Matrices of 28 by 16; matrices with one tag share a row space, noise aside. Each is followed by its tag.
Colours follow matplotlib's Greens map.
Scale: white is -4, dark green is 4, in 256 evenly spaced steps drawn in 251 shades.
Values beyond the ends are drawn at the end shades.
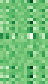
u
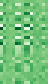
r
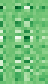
r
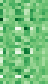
r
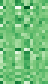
r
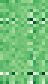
u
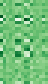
r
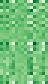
u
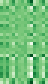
u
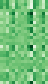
u
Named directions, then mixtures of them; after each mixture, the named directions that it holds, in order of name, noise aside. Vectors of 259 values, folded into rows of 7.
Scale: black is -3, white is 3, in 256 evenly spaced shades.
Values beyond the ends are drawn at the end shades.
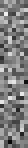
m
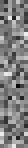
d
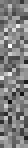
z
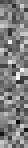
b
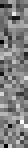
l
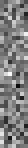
d, m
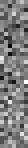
m, z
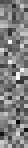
b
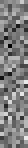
z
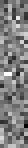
d, z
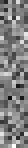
d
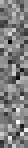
b, m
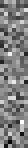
l, m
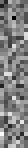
d, l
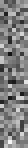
m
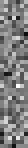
d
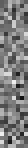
d, m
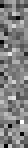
l, m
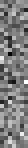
m, z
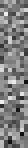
m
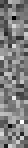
d, l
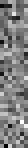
l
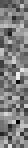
b, l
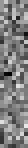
d, z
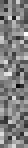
d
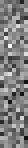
z
